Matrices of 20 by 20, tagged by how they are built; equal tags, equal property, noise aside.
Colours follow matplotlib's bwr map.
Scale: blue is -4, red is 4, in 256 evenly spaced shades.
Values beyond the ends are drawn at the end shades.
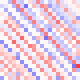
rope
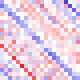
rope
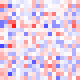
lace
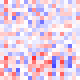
lace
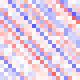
rope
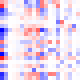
lace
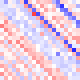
rope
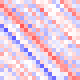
rope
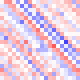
rope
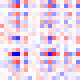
lace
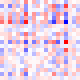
lace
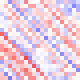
rope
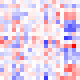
lace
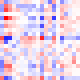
lace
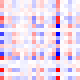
lace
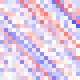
rope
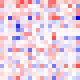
lace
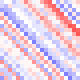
rope
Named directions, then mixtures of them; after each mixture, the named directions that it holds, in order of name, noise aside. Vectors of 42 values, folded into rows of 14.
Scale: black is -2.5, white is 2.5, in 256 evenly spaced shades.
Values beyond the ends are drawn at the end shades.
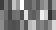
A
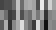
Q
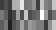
A, Q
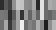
A, Q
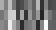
A, Q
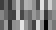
Q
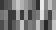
A, Q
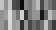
A, Q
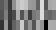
A, Q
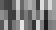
Q
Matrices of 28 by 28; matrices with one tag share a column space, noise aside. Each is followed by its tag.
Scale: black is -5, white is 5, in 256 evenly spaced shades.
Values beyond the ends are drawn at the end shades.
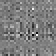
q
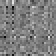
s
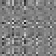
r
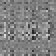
q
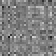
s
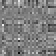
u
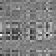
q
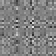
r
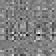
q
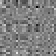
u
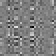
r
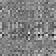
q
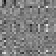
u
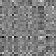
s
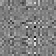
r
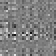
q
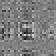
q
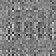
q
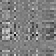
q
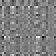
s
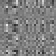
u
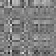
u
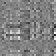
q
